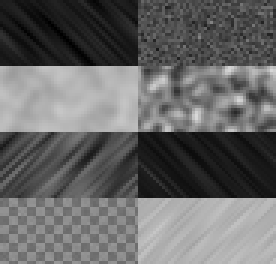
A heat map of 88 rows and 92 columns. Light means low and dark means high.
The table splits into 4 rows of 2 panels. Panel 1,1: very high, slanting down to the right, faint in contrast. Panel 1,2: high, fine-grained. Panel 2,1: low, blotchy, faint in contrast. Panel 2,2: middling, blotchy, strong in contrast. Panel 3,1: high, slanting up to the right. Panel 3,2: very high, slanting down to the right, faint in contrast. Panel 4,1: middling, checkered. Panel 4,2: low, slanting up to the right, faint in contrast.
